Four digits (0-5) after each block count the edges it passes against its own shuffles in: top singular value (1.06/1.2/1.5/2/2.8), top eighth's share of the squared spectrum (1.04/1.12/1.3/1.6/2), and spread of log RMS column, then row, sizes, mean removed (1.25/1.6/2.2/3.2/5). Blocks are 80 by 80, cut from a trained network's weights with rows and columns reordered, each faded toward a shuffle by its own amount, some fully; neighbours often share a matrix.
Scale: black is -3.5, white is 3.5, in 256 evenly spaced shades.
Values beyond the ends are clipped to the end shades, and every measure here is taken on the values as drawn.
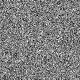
0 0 0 0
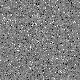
0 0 0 0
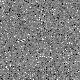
0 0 0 0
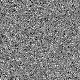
1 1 0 0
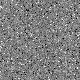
0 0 0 0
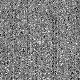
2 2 0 2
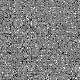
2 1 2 0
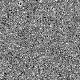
2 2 0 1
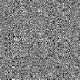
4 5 3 3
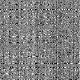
3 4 0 3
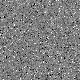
0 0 0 0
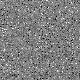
1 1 1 0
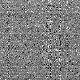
3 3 3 0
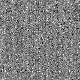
2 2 0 1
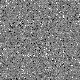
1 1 1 0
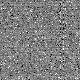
2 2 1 0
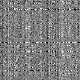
4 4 1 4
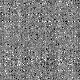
3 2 0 2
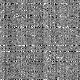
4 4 0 3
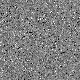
0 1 0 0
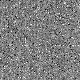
1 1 0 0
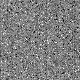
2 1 0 0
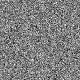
2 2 0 0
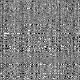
3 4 0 4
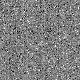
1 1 0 1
